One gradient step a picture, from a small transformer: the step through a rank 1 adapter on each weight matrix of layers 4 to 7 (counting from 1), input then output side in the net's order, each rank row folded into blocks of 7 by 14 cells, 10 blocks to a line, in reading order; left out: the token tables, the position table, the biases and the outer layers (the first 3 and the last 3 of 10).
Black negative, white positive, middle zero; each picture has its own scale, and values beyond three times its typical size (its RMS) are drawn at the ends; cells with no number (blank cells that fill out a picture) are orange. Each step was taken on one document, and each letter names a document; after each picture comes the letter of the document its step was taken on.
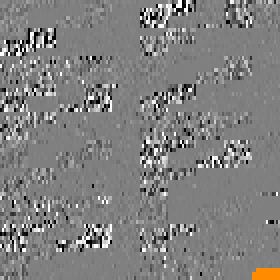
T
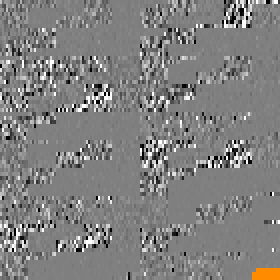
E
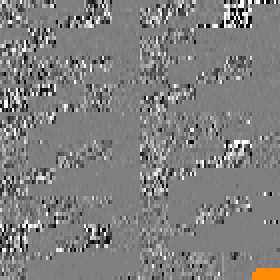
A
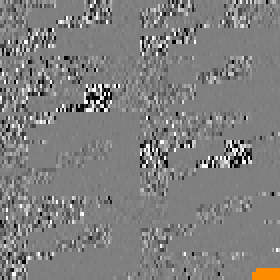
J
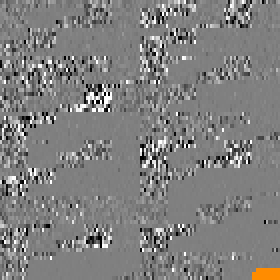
E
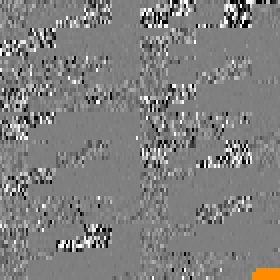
J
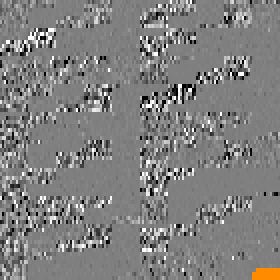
T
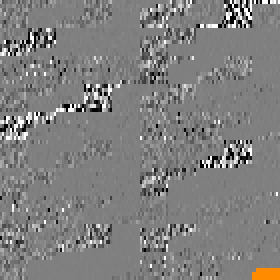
T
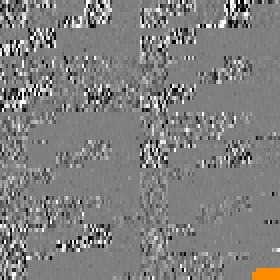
J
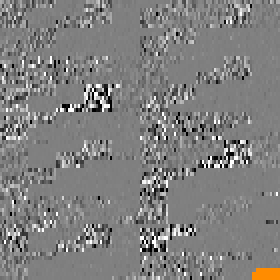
T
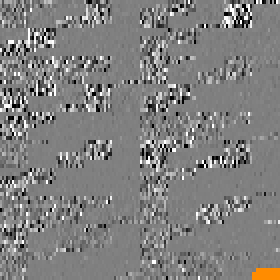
A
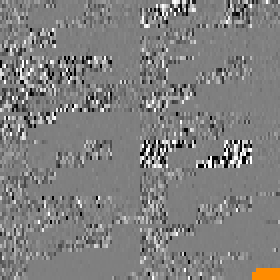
E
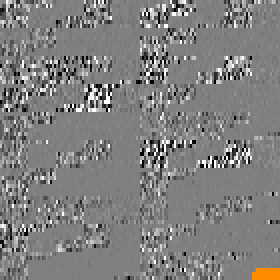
E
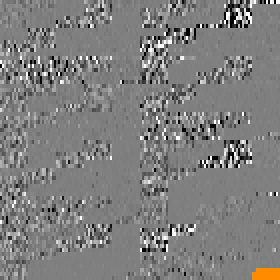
T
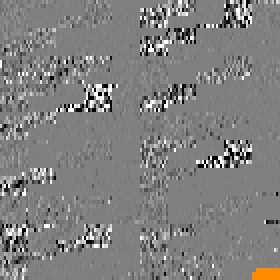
T
